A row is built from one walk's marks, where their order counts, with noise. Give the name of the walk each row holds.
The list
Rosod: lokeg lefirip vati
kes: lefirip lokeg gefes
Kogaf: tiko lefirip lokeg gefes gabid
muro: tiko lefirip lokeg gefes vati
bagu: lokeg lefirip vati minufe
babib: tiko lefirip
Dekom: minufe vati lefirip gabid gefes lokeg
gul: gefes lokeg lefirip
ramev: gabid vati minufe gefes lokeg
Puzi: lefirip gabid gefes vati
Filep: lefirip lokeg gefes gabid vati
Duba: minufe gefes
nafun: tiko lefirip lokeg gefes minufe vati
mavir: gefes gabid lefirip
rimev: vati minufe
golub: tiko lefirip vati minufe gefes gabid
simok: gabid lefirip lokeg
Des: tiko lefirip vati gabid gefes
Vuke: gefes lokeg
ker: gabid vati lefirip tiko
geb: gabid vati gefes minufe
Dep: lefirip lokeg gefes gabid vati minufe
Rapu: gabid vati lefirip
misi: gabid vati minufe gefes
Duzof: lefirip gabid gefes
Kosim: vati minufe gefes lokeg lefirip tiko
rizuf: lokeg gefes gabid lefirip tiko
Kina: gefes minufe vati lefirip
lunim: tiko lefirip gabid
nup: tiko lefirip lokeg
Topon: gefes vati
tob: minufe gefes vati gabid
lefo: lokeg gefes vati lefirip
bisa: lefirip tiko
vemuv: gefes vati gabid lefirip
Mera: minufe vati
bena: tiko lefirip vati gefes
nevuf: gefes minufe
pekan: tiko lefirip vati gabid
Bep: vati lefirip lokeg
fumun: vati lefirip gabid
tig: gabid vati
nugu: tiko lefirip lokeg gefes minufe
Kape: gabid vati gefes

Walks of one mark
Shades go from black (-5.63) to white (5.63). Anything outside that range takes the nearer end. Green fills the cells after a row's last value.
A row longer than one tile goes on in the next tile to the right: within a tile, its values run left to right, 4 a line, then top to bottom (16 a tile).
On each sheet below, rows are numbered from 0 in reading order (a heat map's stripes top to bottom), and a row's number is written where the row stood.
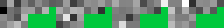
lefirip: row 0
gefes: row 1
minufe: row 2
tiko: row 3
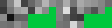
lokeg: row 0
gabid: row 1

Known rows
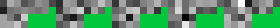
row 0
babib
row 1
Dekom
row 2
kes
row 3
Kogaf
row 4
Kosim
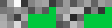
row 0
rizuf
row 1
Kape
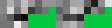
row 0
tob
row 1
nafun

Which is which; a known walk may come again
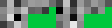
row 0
Duzof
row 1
mavir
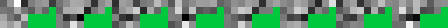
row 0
bisa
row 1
Filep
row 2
Dekom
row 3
Kogaf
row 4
Puzi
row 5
nafun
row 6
Vuke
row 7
tob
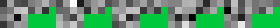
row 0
kes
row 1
Kosim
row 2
Kape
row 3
tig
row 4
vemuv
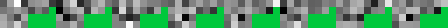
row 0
rizuf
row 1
nup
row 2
fumun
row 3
Des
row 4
nevuf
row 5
lefo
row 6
Mera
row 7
misi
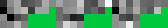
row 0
Bep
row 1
Dep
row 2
Rapu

